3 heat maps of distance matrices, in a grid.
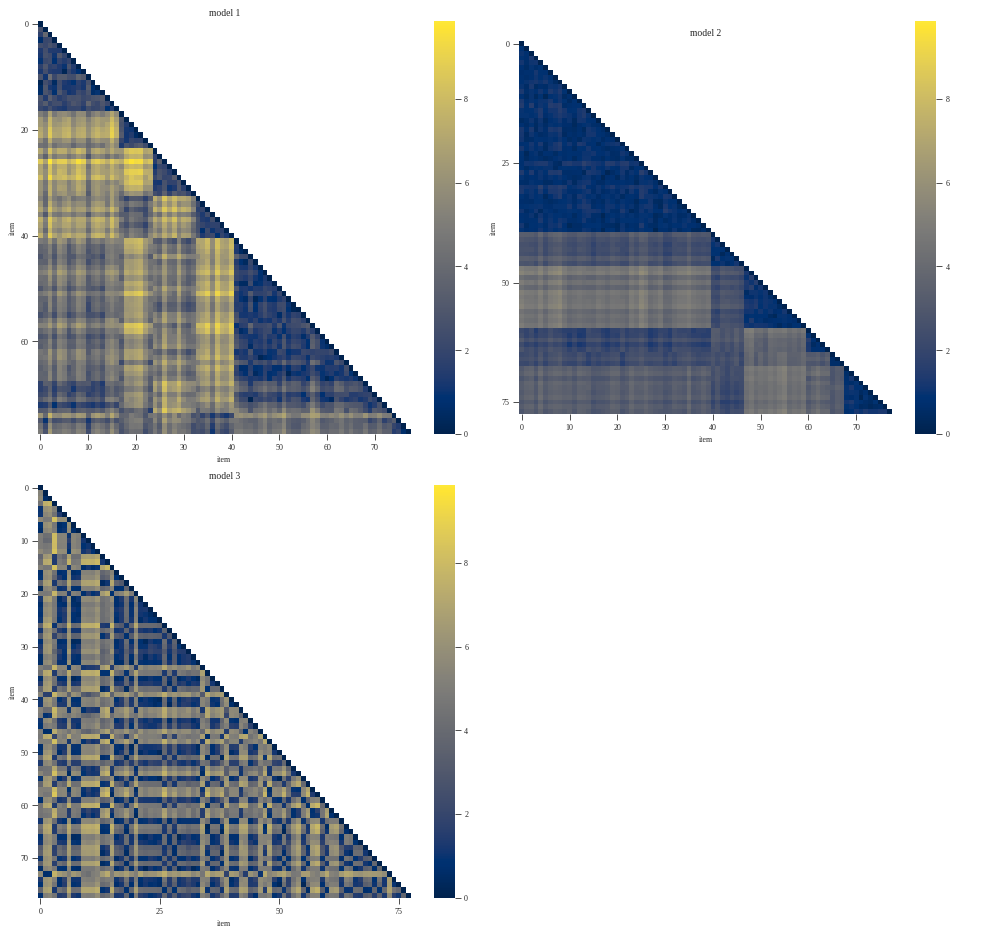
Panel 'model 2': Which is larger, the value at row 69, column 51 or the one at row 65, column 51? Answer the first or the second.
the first
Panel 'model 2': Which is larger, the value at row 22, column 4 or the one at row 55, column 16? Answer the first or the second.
the second
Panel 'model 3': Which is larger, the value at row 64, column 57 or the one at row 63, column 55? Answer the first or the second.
the first
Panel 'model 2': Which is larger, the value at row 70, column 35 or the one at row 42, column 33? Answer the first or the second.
the first
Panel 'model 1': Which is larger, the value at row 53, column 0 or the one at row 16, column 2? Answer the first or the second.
the first
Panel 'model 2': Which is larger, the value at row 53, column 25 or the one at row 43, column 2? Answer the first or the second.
the first
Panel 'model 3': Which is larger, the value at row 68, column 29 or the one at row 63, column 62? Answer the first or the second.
the second
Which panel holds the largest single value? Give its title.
model 1
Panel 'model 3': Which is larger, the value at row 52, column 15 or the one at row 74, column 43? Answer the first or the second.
the second
